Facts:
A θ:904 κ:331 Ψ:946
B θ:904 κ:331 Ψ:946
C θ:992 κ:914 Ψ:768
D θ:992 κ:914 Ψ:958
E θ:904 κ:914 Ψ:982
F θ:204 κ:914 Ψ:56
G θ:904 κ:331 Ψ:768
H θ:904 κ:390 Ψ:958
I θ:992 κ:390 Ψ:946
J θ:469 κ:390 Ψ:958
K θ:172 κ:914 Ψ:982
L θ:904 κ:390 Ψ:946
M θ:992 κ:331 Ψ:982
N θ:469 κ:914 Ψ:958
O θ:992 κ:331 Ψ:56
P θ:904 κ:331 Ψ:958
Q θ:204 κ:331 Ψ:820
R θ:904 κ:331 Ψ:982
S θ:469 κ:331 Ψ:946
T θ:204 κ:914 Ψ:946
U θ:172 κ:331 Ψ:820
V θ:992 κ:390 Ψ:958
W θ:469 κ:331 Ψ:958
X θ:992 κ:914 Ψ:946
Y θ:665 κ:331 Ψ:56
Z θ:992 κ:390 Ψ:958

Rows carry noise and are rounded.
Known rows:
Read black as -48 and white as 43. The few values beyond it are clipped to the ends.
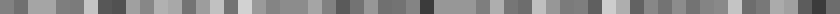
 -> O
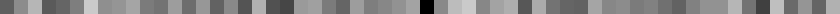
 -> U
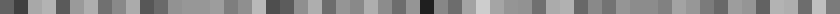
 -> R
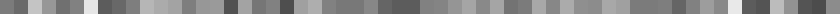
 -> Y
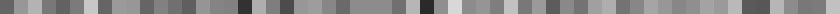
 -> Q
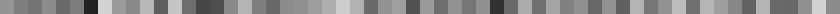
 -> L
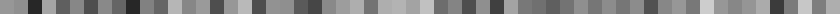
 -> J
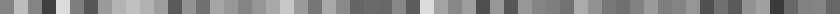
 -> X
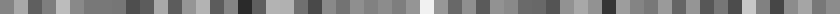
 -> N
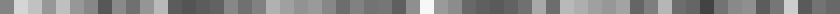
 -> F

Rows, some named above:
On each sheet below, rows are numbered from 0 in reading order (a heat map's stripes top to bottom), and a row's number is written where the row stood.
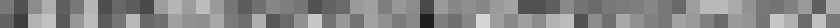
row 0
W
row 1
R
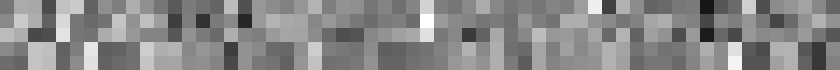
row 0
K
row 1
T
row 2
C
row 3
Y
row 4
Y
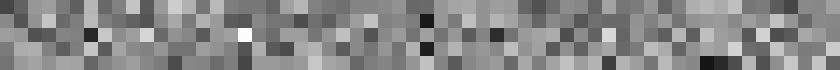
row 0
S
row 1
P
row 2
I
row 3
Q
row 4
E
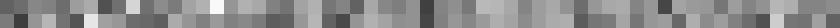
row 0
M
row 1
G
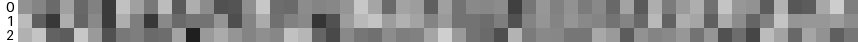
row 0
L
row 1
H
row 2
D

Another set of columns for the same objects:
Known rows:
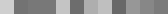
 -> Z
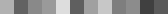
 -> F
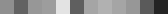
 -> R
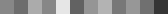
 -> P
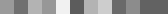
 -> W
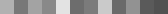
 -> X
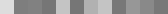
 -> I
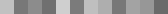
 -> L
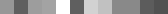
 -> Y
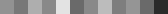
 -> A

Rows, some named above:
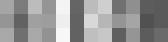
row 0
S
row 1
K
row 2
N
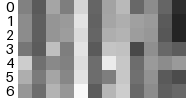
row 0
G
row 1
R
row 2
R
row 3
U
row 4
J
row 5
X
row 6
W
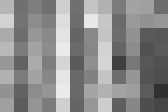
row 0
H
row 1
J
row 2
D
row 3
T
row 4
Q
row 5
X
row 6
E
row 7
C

